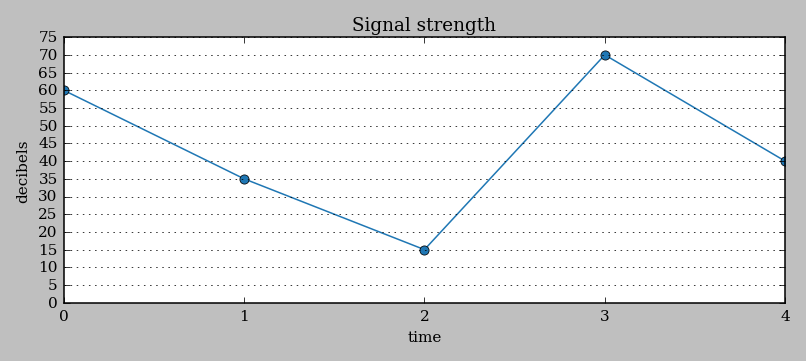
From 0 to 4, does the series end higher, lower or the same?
lower
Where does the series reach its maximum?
3
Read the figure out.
Title: Signal strength
x-axis: time, ticks 0 1 2 3 4
y-axis: decibels, ticks 0 5 10 15 20 25 30 35 40 45 50 55 60 65 70 75
Values:
60 35 15 70 40
